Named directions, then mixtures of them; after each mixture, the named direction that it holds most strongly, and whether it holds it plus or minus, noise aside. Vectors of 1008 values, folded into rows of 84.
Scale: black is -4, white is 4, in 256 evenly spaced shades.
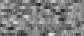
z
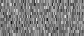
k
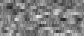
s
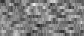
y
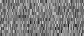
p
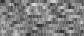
y, plus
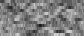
s, plus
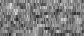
s, minus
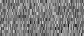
p, plus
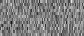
p, minus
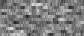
z, minus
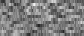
y, plus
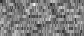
y, plus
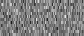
k, plus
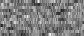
z, plus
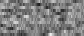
z, plus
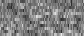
s, plus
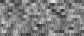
y, plus
